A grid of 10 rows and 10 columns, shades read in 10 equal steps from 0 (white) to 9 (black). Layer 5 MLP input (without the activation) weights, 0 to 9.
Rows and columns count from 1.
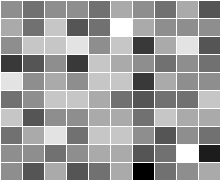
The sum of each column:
39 45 30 43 34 26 55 43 32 46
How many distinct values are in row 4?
6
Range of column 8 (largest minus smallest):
4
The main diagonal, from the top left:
4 5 2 7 2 5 5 6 0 3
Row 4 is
7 6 4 7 2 3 4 5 4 5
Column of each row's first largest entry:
10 4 7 1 7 7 2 8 10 7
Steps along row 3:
down same down up down up down down up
